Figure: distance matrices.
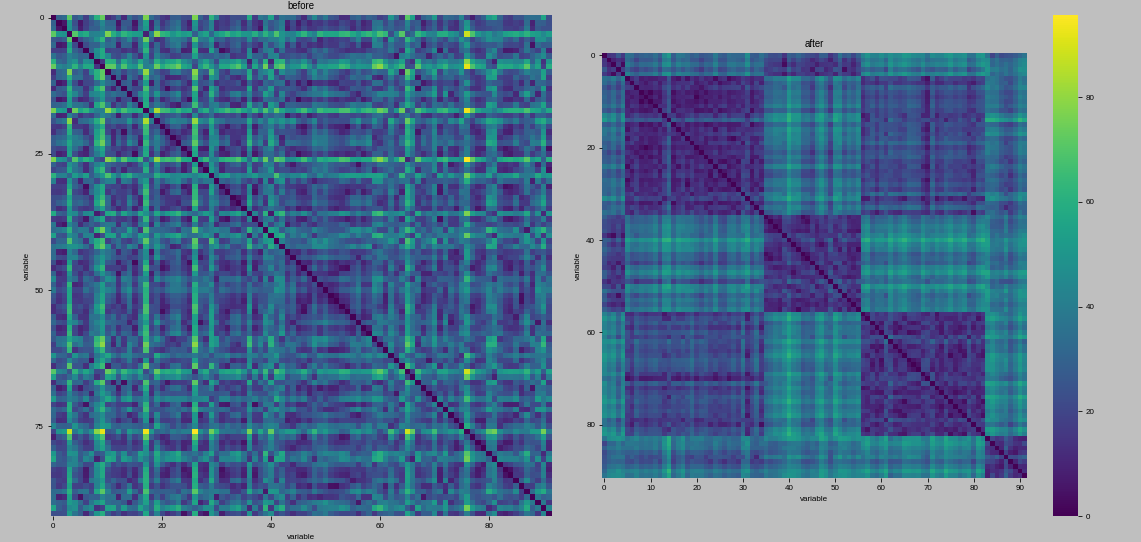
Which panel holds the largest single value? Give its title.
before
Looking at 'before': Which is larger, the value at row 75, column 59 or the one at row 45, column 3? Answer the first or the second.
the second
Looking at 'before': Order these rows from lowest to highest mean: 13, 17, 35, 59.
35, 13, 59, 17
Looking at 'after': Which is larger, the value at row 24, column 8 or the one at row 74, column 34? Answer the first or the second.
the second
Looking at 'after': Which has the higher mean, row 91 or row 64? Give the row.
91
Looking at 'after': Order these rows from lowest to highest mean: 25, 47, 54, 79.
25, 79, 54, 47
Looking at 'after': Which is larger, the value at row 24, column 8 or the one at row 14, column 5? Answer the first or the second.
the second
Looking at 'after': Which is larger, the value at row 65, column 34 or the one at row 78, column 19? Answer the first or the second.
the second
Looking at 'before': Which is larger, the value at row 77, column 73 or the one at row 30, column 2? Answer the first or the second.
the first
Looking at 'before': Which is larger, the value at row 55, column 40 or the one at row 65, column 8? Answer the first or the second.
the first
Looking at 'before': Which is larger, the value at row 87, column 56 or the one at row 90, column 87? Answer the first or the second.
the second
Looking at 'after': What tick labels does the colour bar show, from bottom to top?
0, 20, 40, 60, 80
